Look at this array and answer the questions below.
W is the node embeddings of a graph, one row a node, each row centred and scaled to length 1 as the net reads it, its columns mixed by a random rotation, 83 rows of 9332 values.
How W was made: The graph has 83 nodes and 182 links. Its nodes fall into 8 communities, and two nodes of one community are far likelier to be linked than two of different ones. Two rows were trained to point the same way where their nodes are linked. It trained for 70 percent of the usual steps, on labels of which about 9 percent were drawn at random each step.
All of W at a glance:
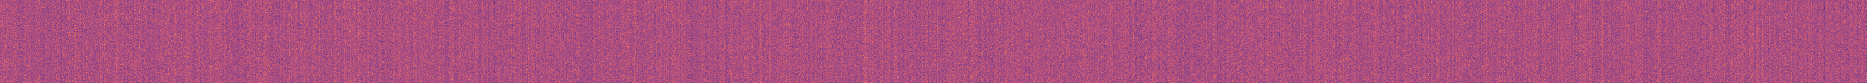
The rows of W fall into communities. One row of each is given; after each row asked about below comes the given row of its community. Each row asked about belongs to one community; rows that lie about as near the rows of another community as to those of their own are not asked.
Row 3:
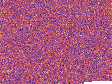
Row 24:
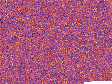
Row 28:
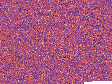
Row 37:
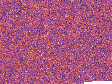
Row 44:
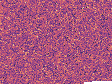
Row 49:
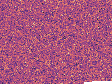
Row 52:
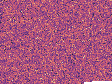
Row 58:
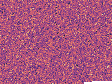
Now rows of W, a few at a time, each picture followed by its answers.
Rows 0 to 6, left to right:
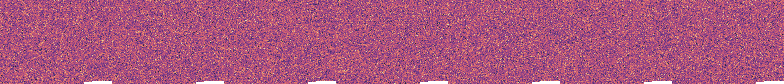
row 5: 44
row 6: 58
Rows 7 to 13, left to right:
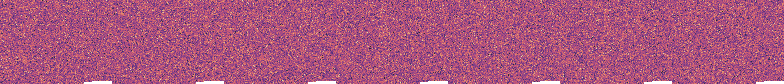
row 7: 3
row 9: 58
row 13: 52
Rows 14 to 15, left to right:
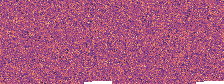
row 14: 24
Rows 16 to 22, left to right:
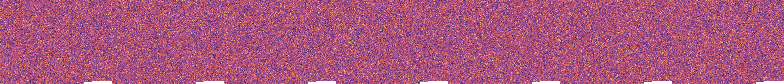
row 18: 44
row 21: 44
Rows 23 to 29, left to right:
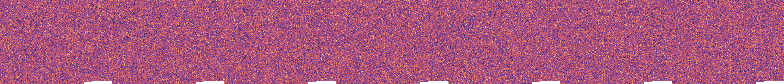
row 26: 44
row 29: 3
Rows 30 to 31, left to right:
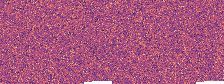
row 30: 52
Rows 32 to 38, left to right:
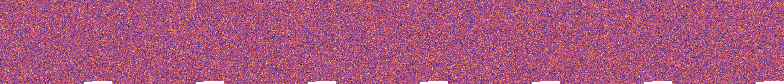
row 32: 52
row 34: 44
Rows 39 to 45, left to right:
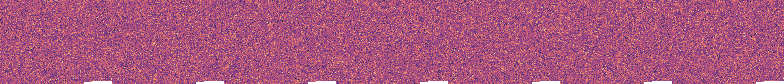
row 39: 49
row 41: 37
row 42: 28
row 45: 49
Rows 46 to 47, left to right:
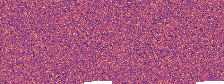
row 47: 49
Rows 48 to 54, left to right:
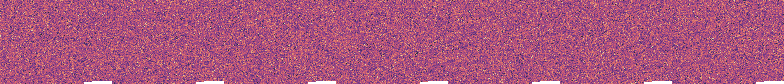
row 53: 37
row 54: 52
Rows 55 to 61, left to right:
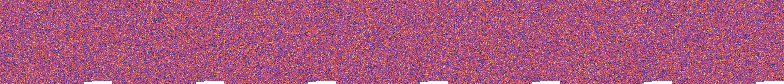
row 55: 28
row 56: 49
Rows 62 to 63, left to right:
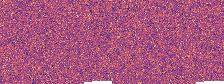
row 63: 58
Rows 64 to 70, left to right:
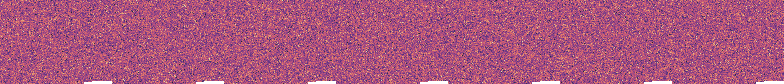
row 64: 24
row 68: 28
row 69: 3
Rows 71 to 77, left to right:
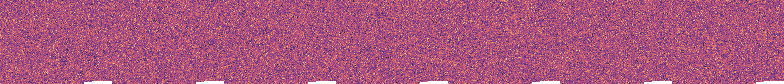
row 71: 3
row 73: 37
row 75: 28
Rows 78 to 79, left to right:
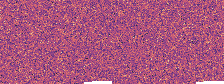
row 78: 28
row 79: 24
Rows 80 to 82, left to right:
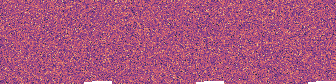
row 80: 52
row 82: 28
